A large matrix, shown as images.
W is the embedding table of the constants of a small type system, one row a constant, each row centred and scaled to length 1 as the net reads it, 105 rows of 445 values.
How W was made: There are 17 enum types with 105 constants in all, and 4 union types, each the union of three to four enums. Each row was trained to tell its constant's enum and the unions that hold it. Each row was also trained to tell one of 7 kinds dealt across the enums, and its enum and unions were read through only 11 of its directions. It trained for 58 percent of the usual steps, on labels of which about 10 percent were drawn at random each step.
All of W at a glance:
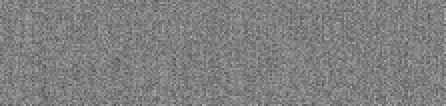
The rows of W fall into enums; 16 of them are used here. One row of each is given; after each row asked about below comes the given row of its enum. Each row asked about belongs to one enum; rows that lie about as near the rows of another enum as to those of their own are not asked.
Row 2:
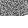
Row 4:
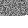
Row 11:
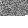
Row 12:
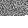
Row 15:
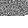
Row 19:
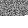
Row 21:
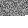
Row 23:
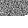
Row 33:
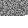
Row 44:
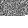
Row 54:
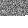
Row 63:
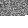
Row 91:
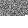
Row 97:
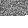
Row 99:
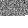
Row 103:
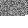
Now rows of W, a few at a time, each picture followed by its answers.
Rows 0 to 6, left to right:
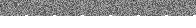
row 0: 21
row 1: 54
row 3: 11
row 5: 44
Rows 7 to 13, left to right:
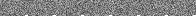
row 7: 33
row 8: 97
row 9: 33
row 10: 4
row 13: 44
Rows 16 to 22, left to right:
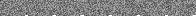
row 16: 91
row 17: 97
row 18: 15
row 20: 15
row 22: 44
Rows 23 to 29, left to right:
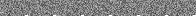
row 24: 23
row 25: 91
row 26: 23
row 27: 11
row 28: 19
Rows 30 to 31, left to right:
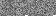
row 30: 11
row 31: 33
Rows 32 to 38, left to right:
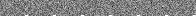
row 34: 63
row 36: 99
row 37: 11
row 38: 19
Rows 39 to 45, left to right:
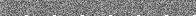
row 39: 19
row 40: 23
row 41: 44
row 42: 63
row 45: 4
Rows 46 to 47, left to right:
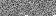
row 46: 33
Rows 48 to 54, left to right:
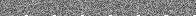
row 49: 44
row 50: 103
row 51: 15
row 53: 44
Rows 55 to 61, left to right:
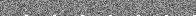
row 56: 33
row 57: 63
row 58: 19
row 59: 63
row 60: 91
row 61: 63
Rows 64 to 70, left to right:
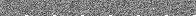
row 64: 103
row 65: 91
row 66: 23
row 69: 15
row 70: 19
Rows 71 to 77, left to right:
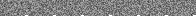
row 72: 23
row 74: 103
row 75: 19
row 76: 54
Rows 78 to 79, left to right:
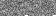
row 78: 2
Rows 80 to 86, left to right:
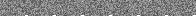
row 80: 54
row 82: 15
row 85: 54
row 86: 2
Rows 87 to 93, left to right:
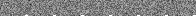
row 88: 91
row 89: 2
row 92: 33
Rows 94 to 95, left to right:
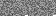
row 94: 91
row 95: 103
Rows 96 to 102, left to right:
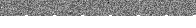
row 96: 15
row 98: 23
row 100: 97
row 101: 4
